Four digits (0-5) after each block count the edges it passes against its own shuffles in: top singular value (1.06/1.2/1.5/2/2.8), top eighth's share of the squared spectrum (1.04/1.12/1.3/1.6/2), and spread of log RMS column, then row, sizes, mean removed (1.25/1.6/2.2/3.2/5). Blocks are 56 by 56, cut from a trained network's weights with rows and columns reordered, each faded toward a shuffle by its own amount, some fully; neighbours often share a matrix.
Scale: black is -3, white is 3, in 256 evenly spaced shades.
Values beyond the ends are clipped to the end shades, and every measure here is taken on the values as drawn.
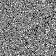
0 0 0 0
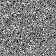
0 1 0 0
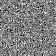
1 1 0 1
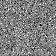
0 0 0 0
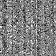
3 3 1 2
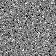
0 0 0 0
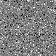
1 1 0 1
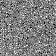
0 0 0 0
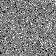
0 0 0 0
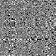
3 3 2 1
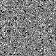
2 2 1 0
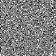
2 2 2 0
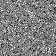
0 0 0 0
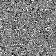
1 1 0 0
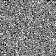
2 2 0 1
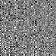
3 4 3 2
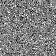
1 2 0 0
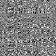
3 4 2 3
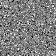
0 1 0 0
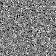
1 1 0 1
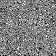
2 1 0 1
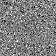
1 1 0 1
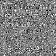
3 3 1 2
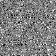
2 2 0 2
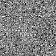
2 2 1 1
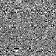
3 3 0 2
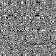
3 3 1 2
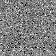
1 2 0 1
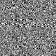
2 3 0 2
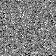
1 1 0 1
